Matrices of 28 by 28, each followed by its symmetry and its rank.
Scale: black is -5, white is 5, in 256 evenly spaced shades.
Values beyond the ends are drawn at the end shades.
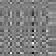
neither, rank two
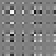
symmetric, rank one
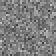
neither, full rank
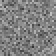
neither, full rank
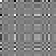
symmetric, rank one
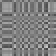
symmetric, rank one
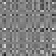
neither, rank two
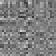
neither, rank three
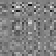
neither, rank three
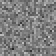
neither, full rank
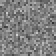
neither, full rank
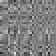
neither, rank three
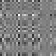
neither, rank two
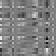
neither, rank two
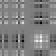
symmetric, rank one
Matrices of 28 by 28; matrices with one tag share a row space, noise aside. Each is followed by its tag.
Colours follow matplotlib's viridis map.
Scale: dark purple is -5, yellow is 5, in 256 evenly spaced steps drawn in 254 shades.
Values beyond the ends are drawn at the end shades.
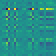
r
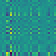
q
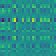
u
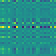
u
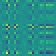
r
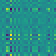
q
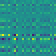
u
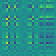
r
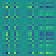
r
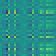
r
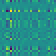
q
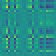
r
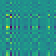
q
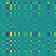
q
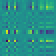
r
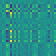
q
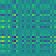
u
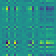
r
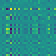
q
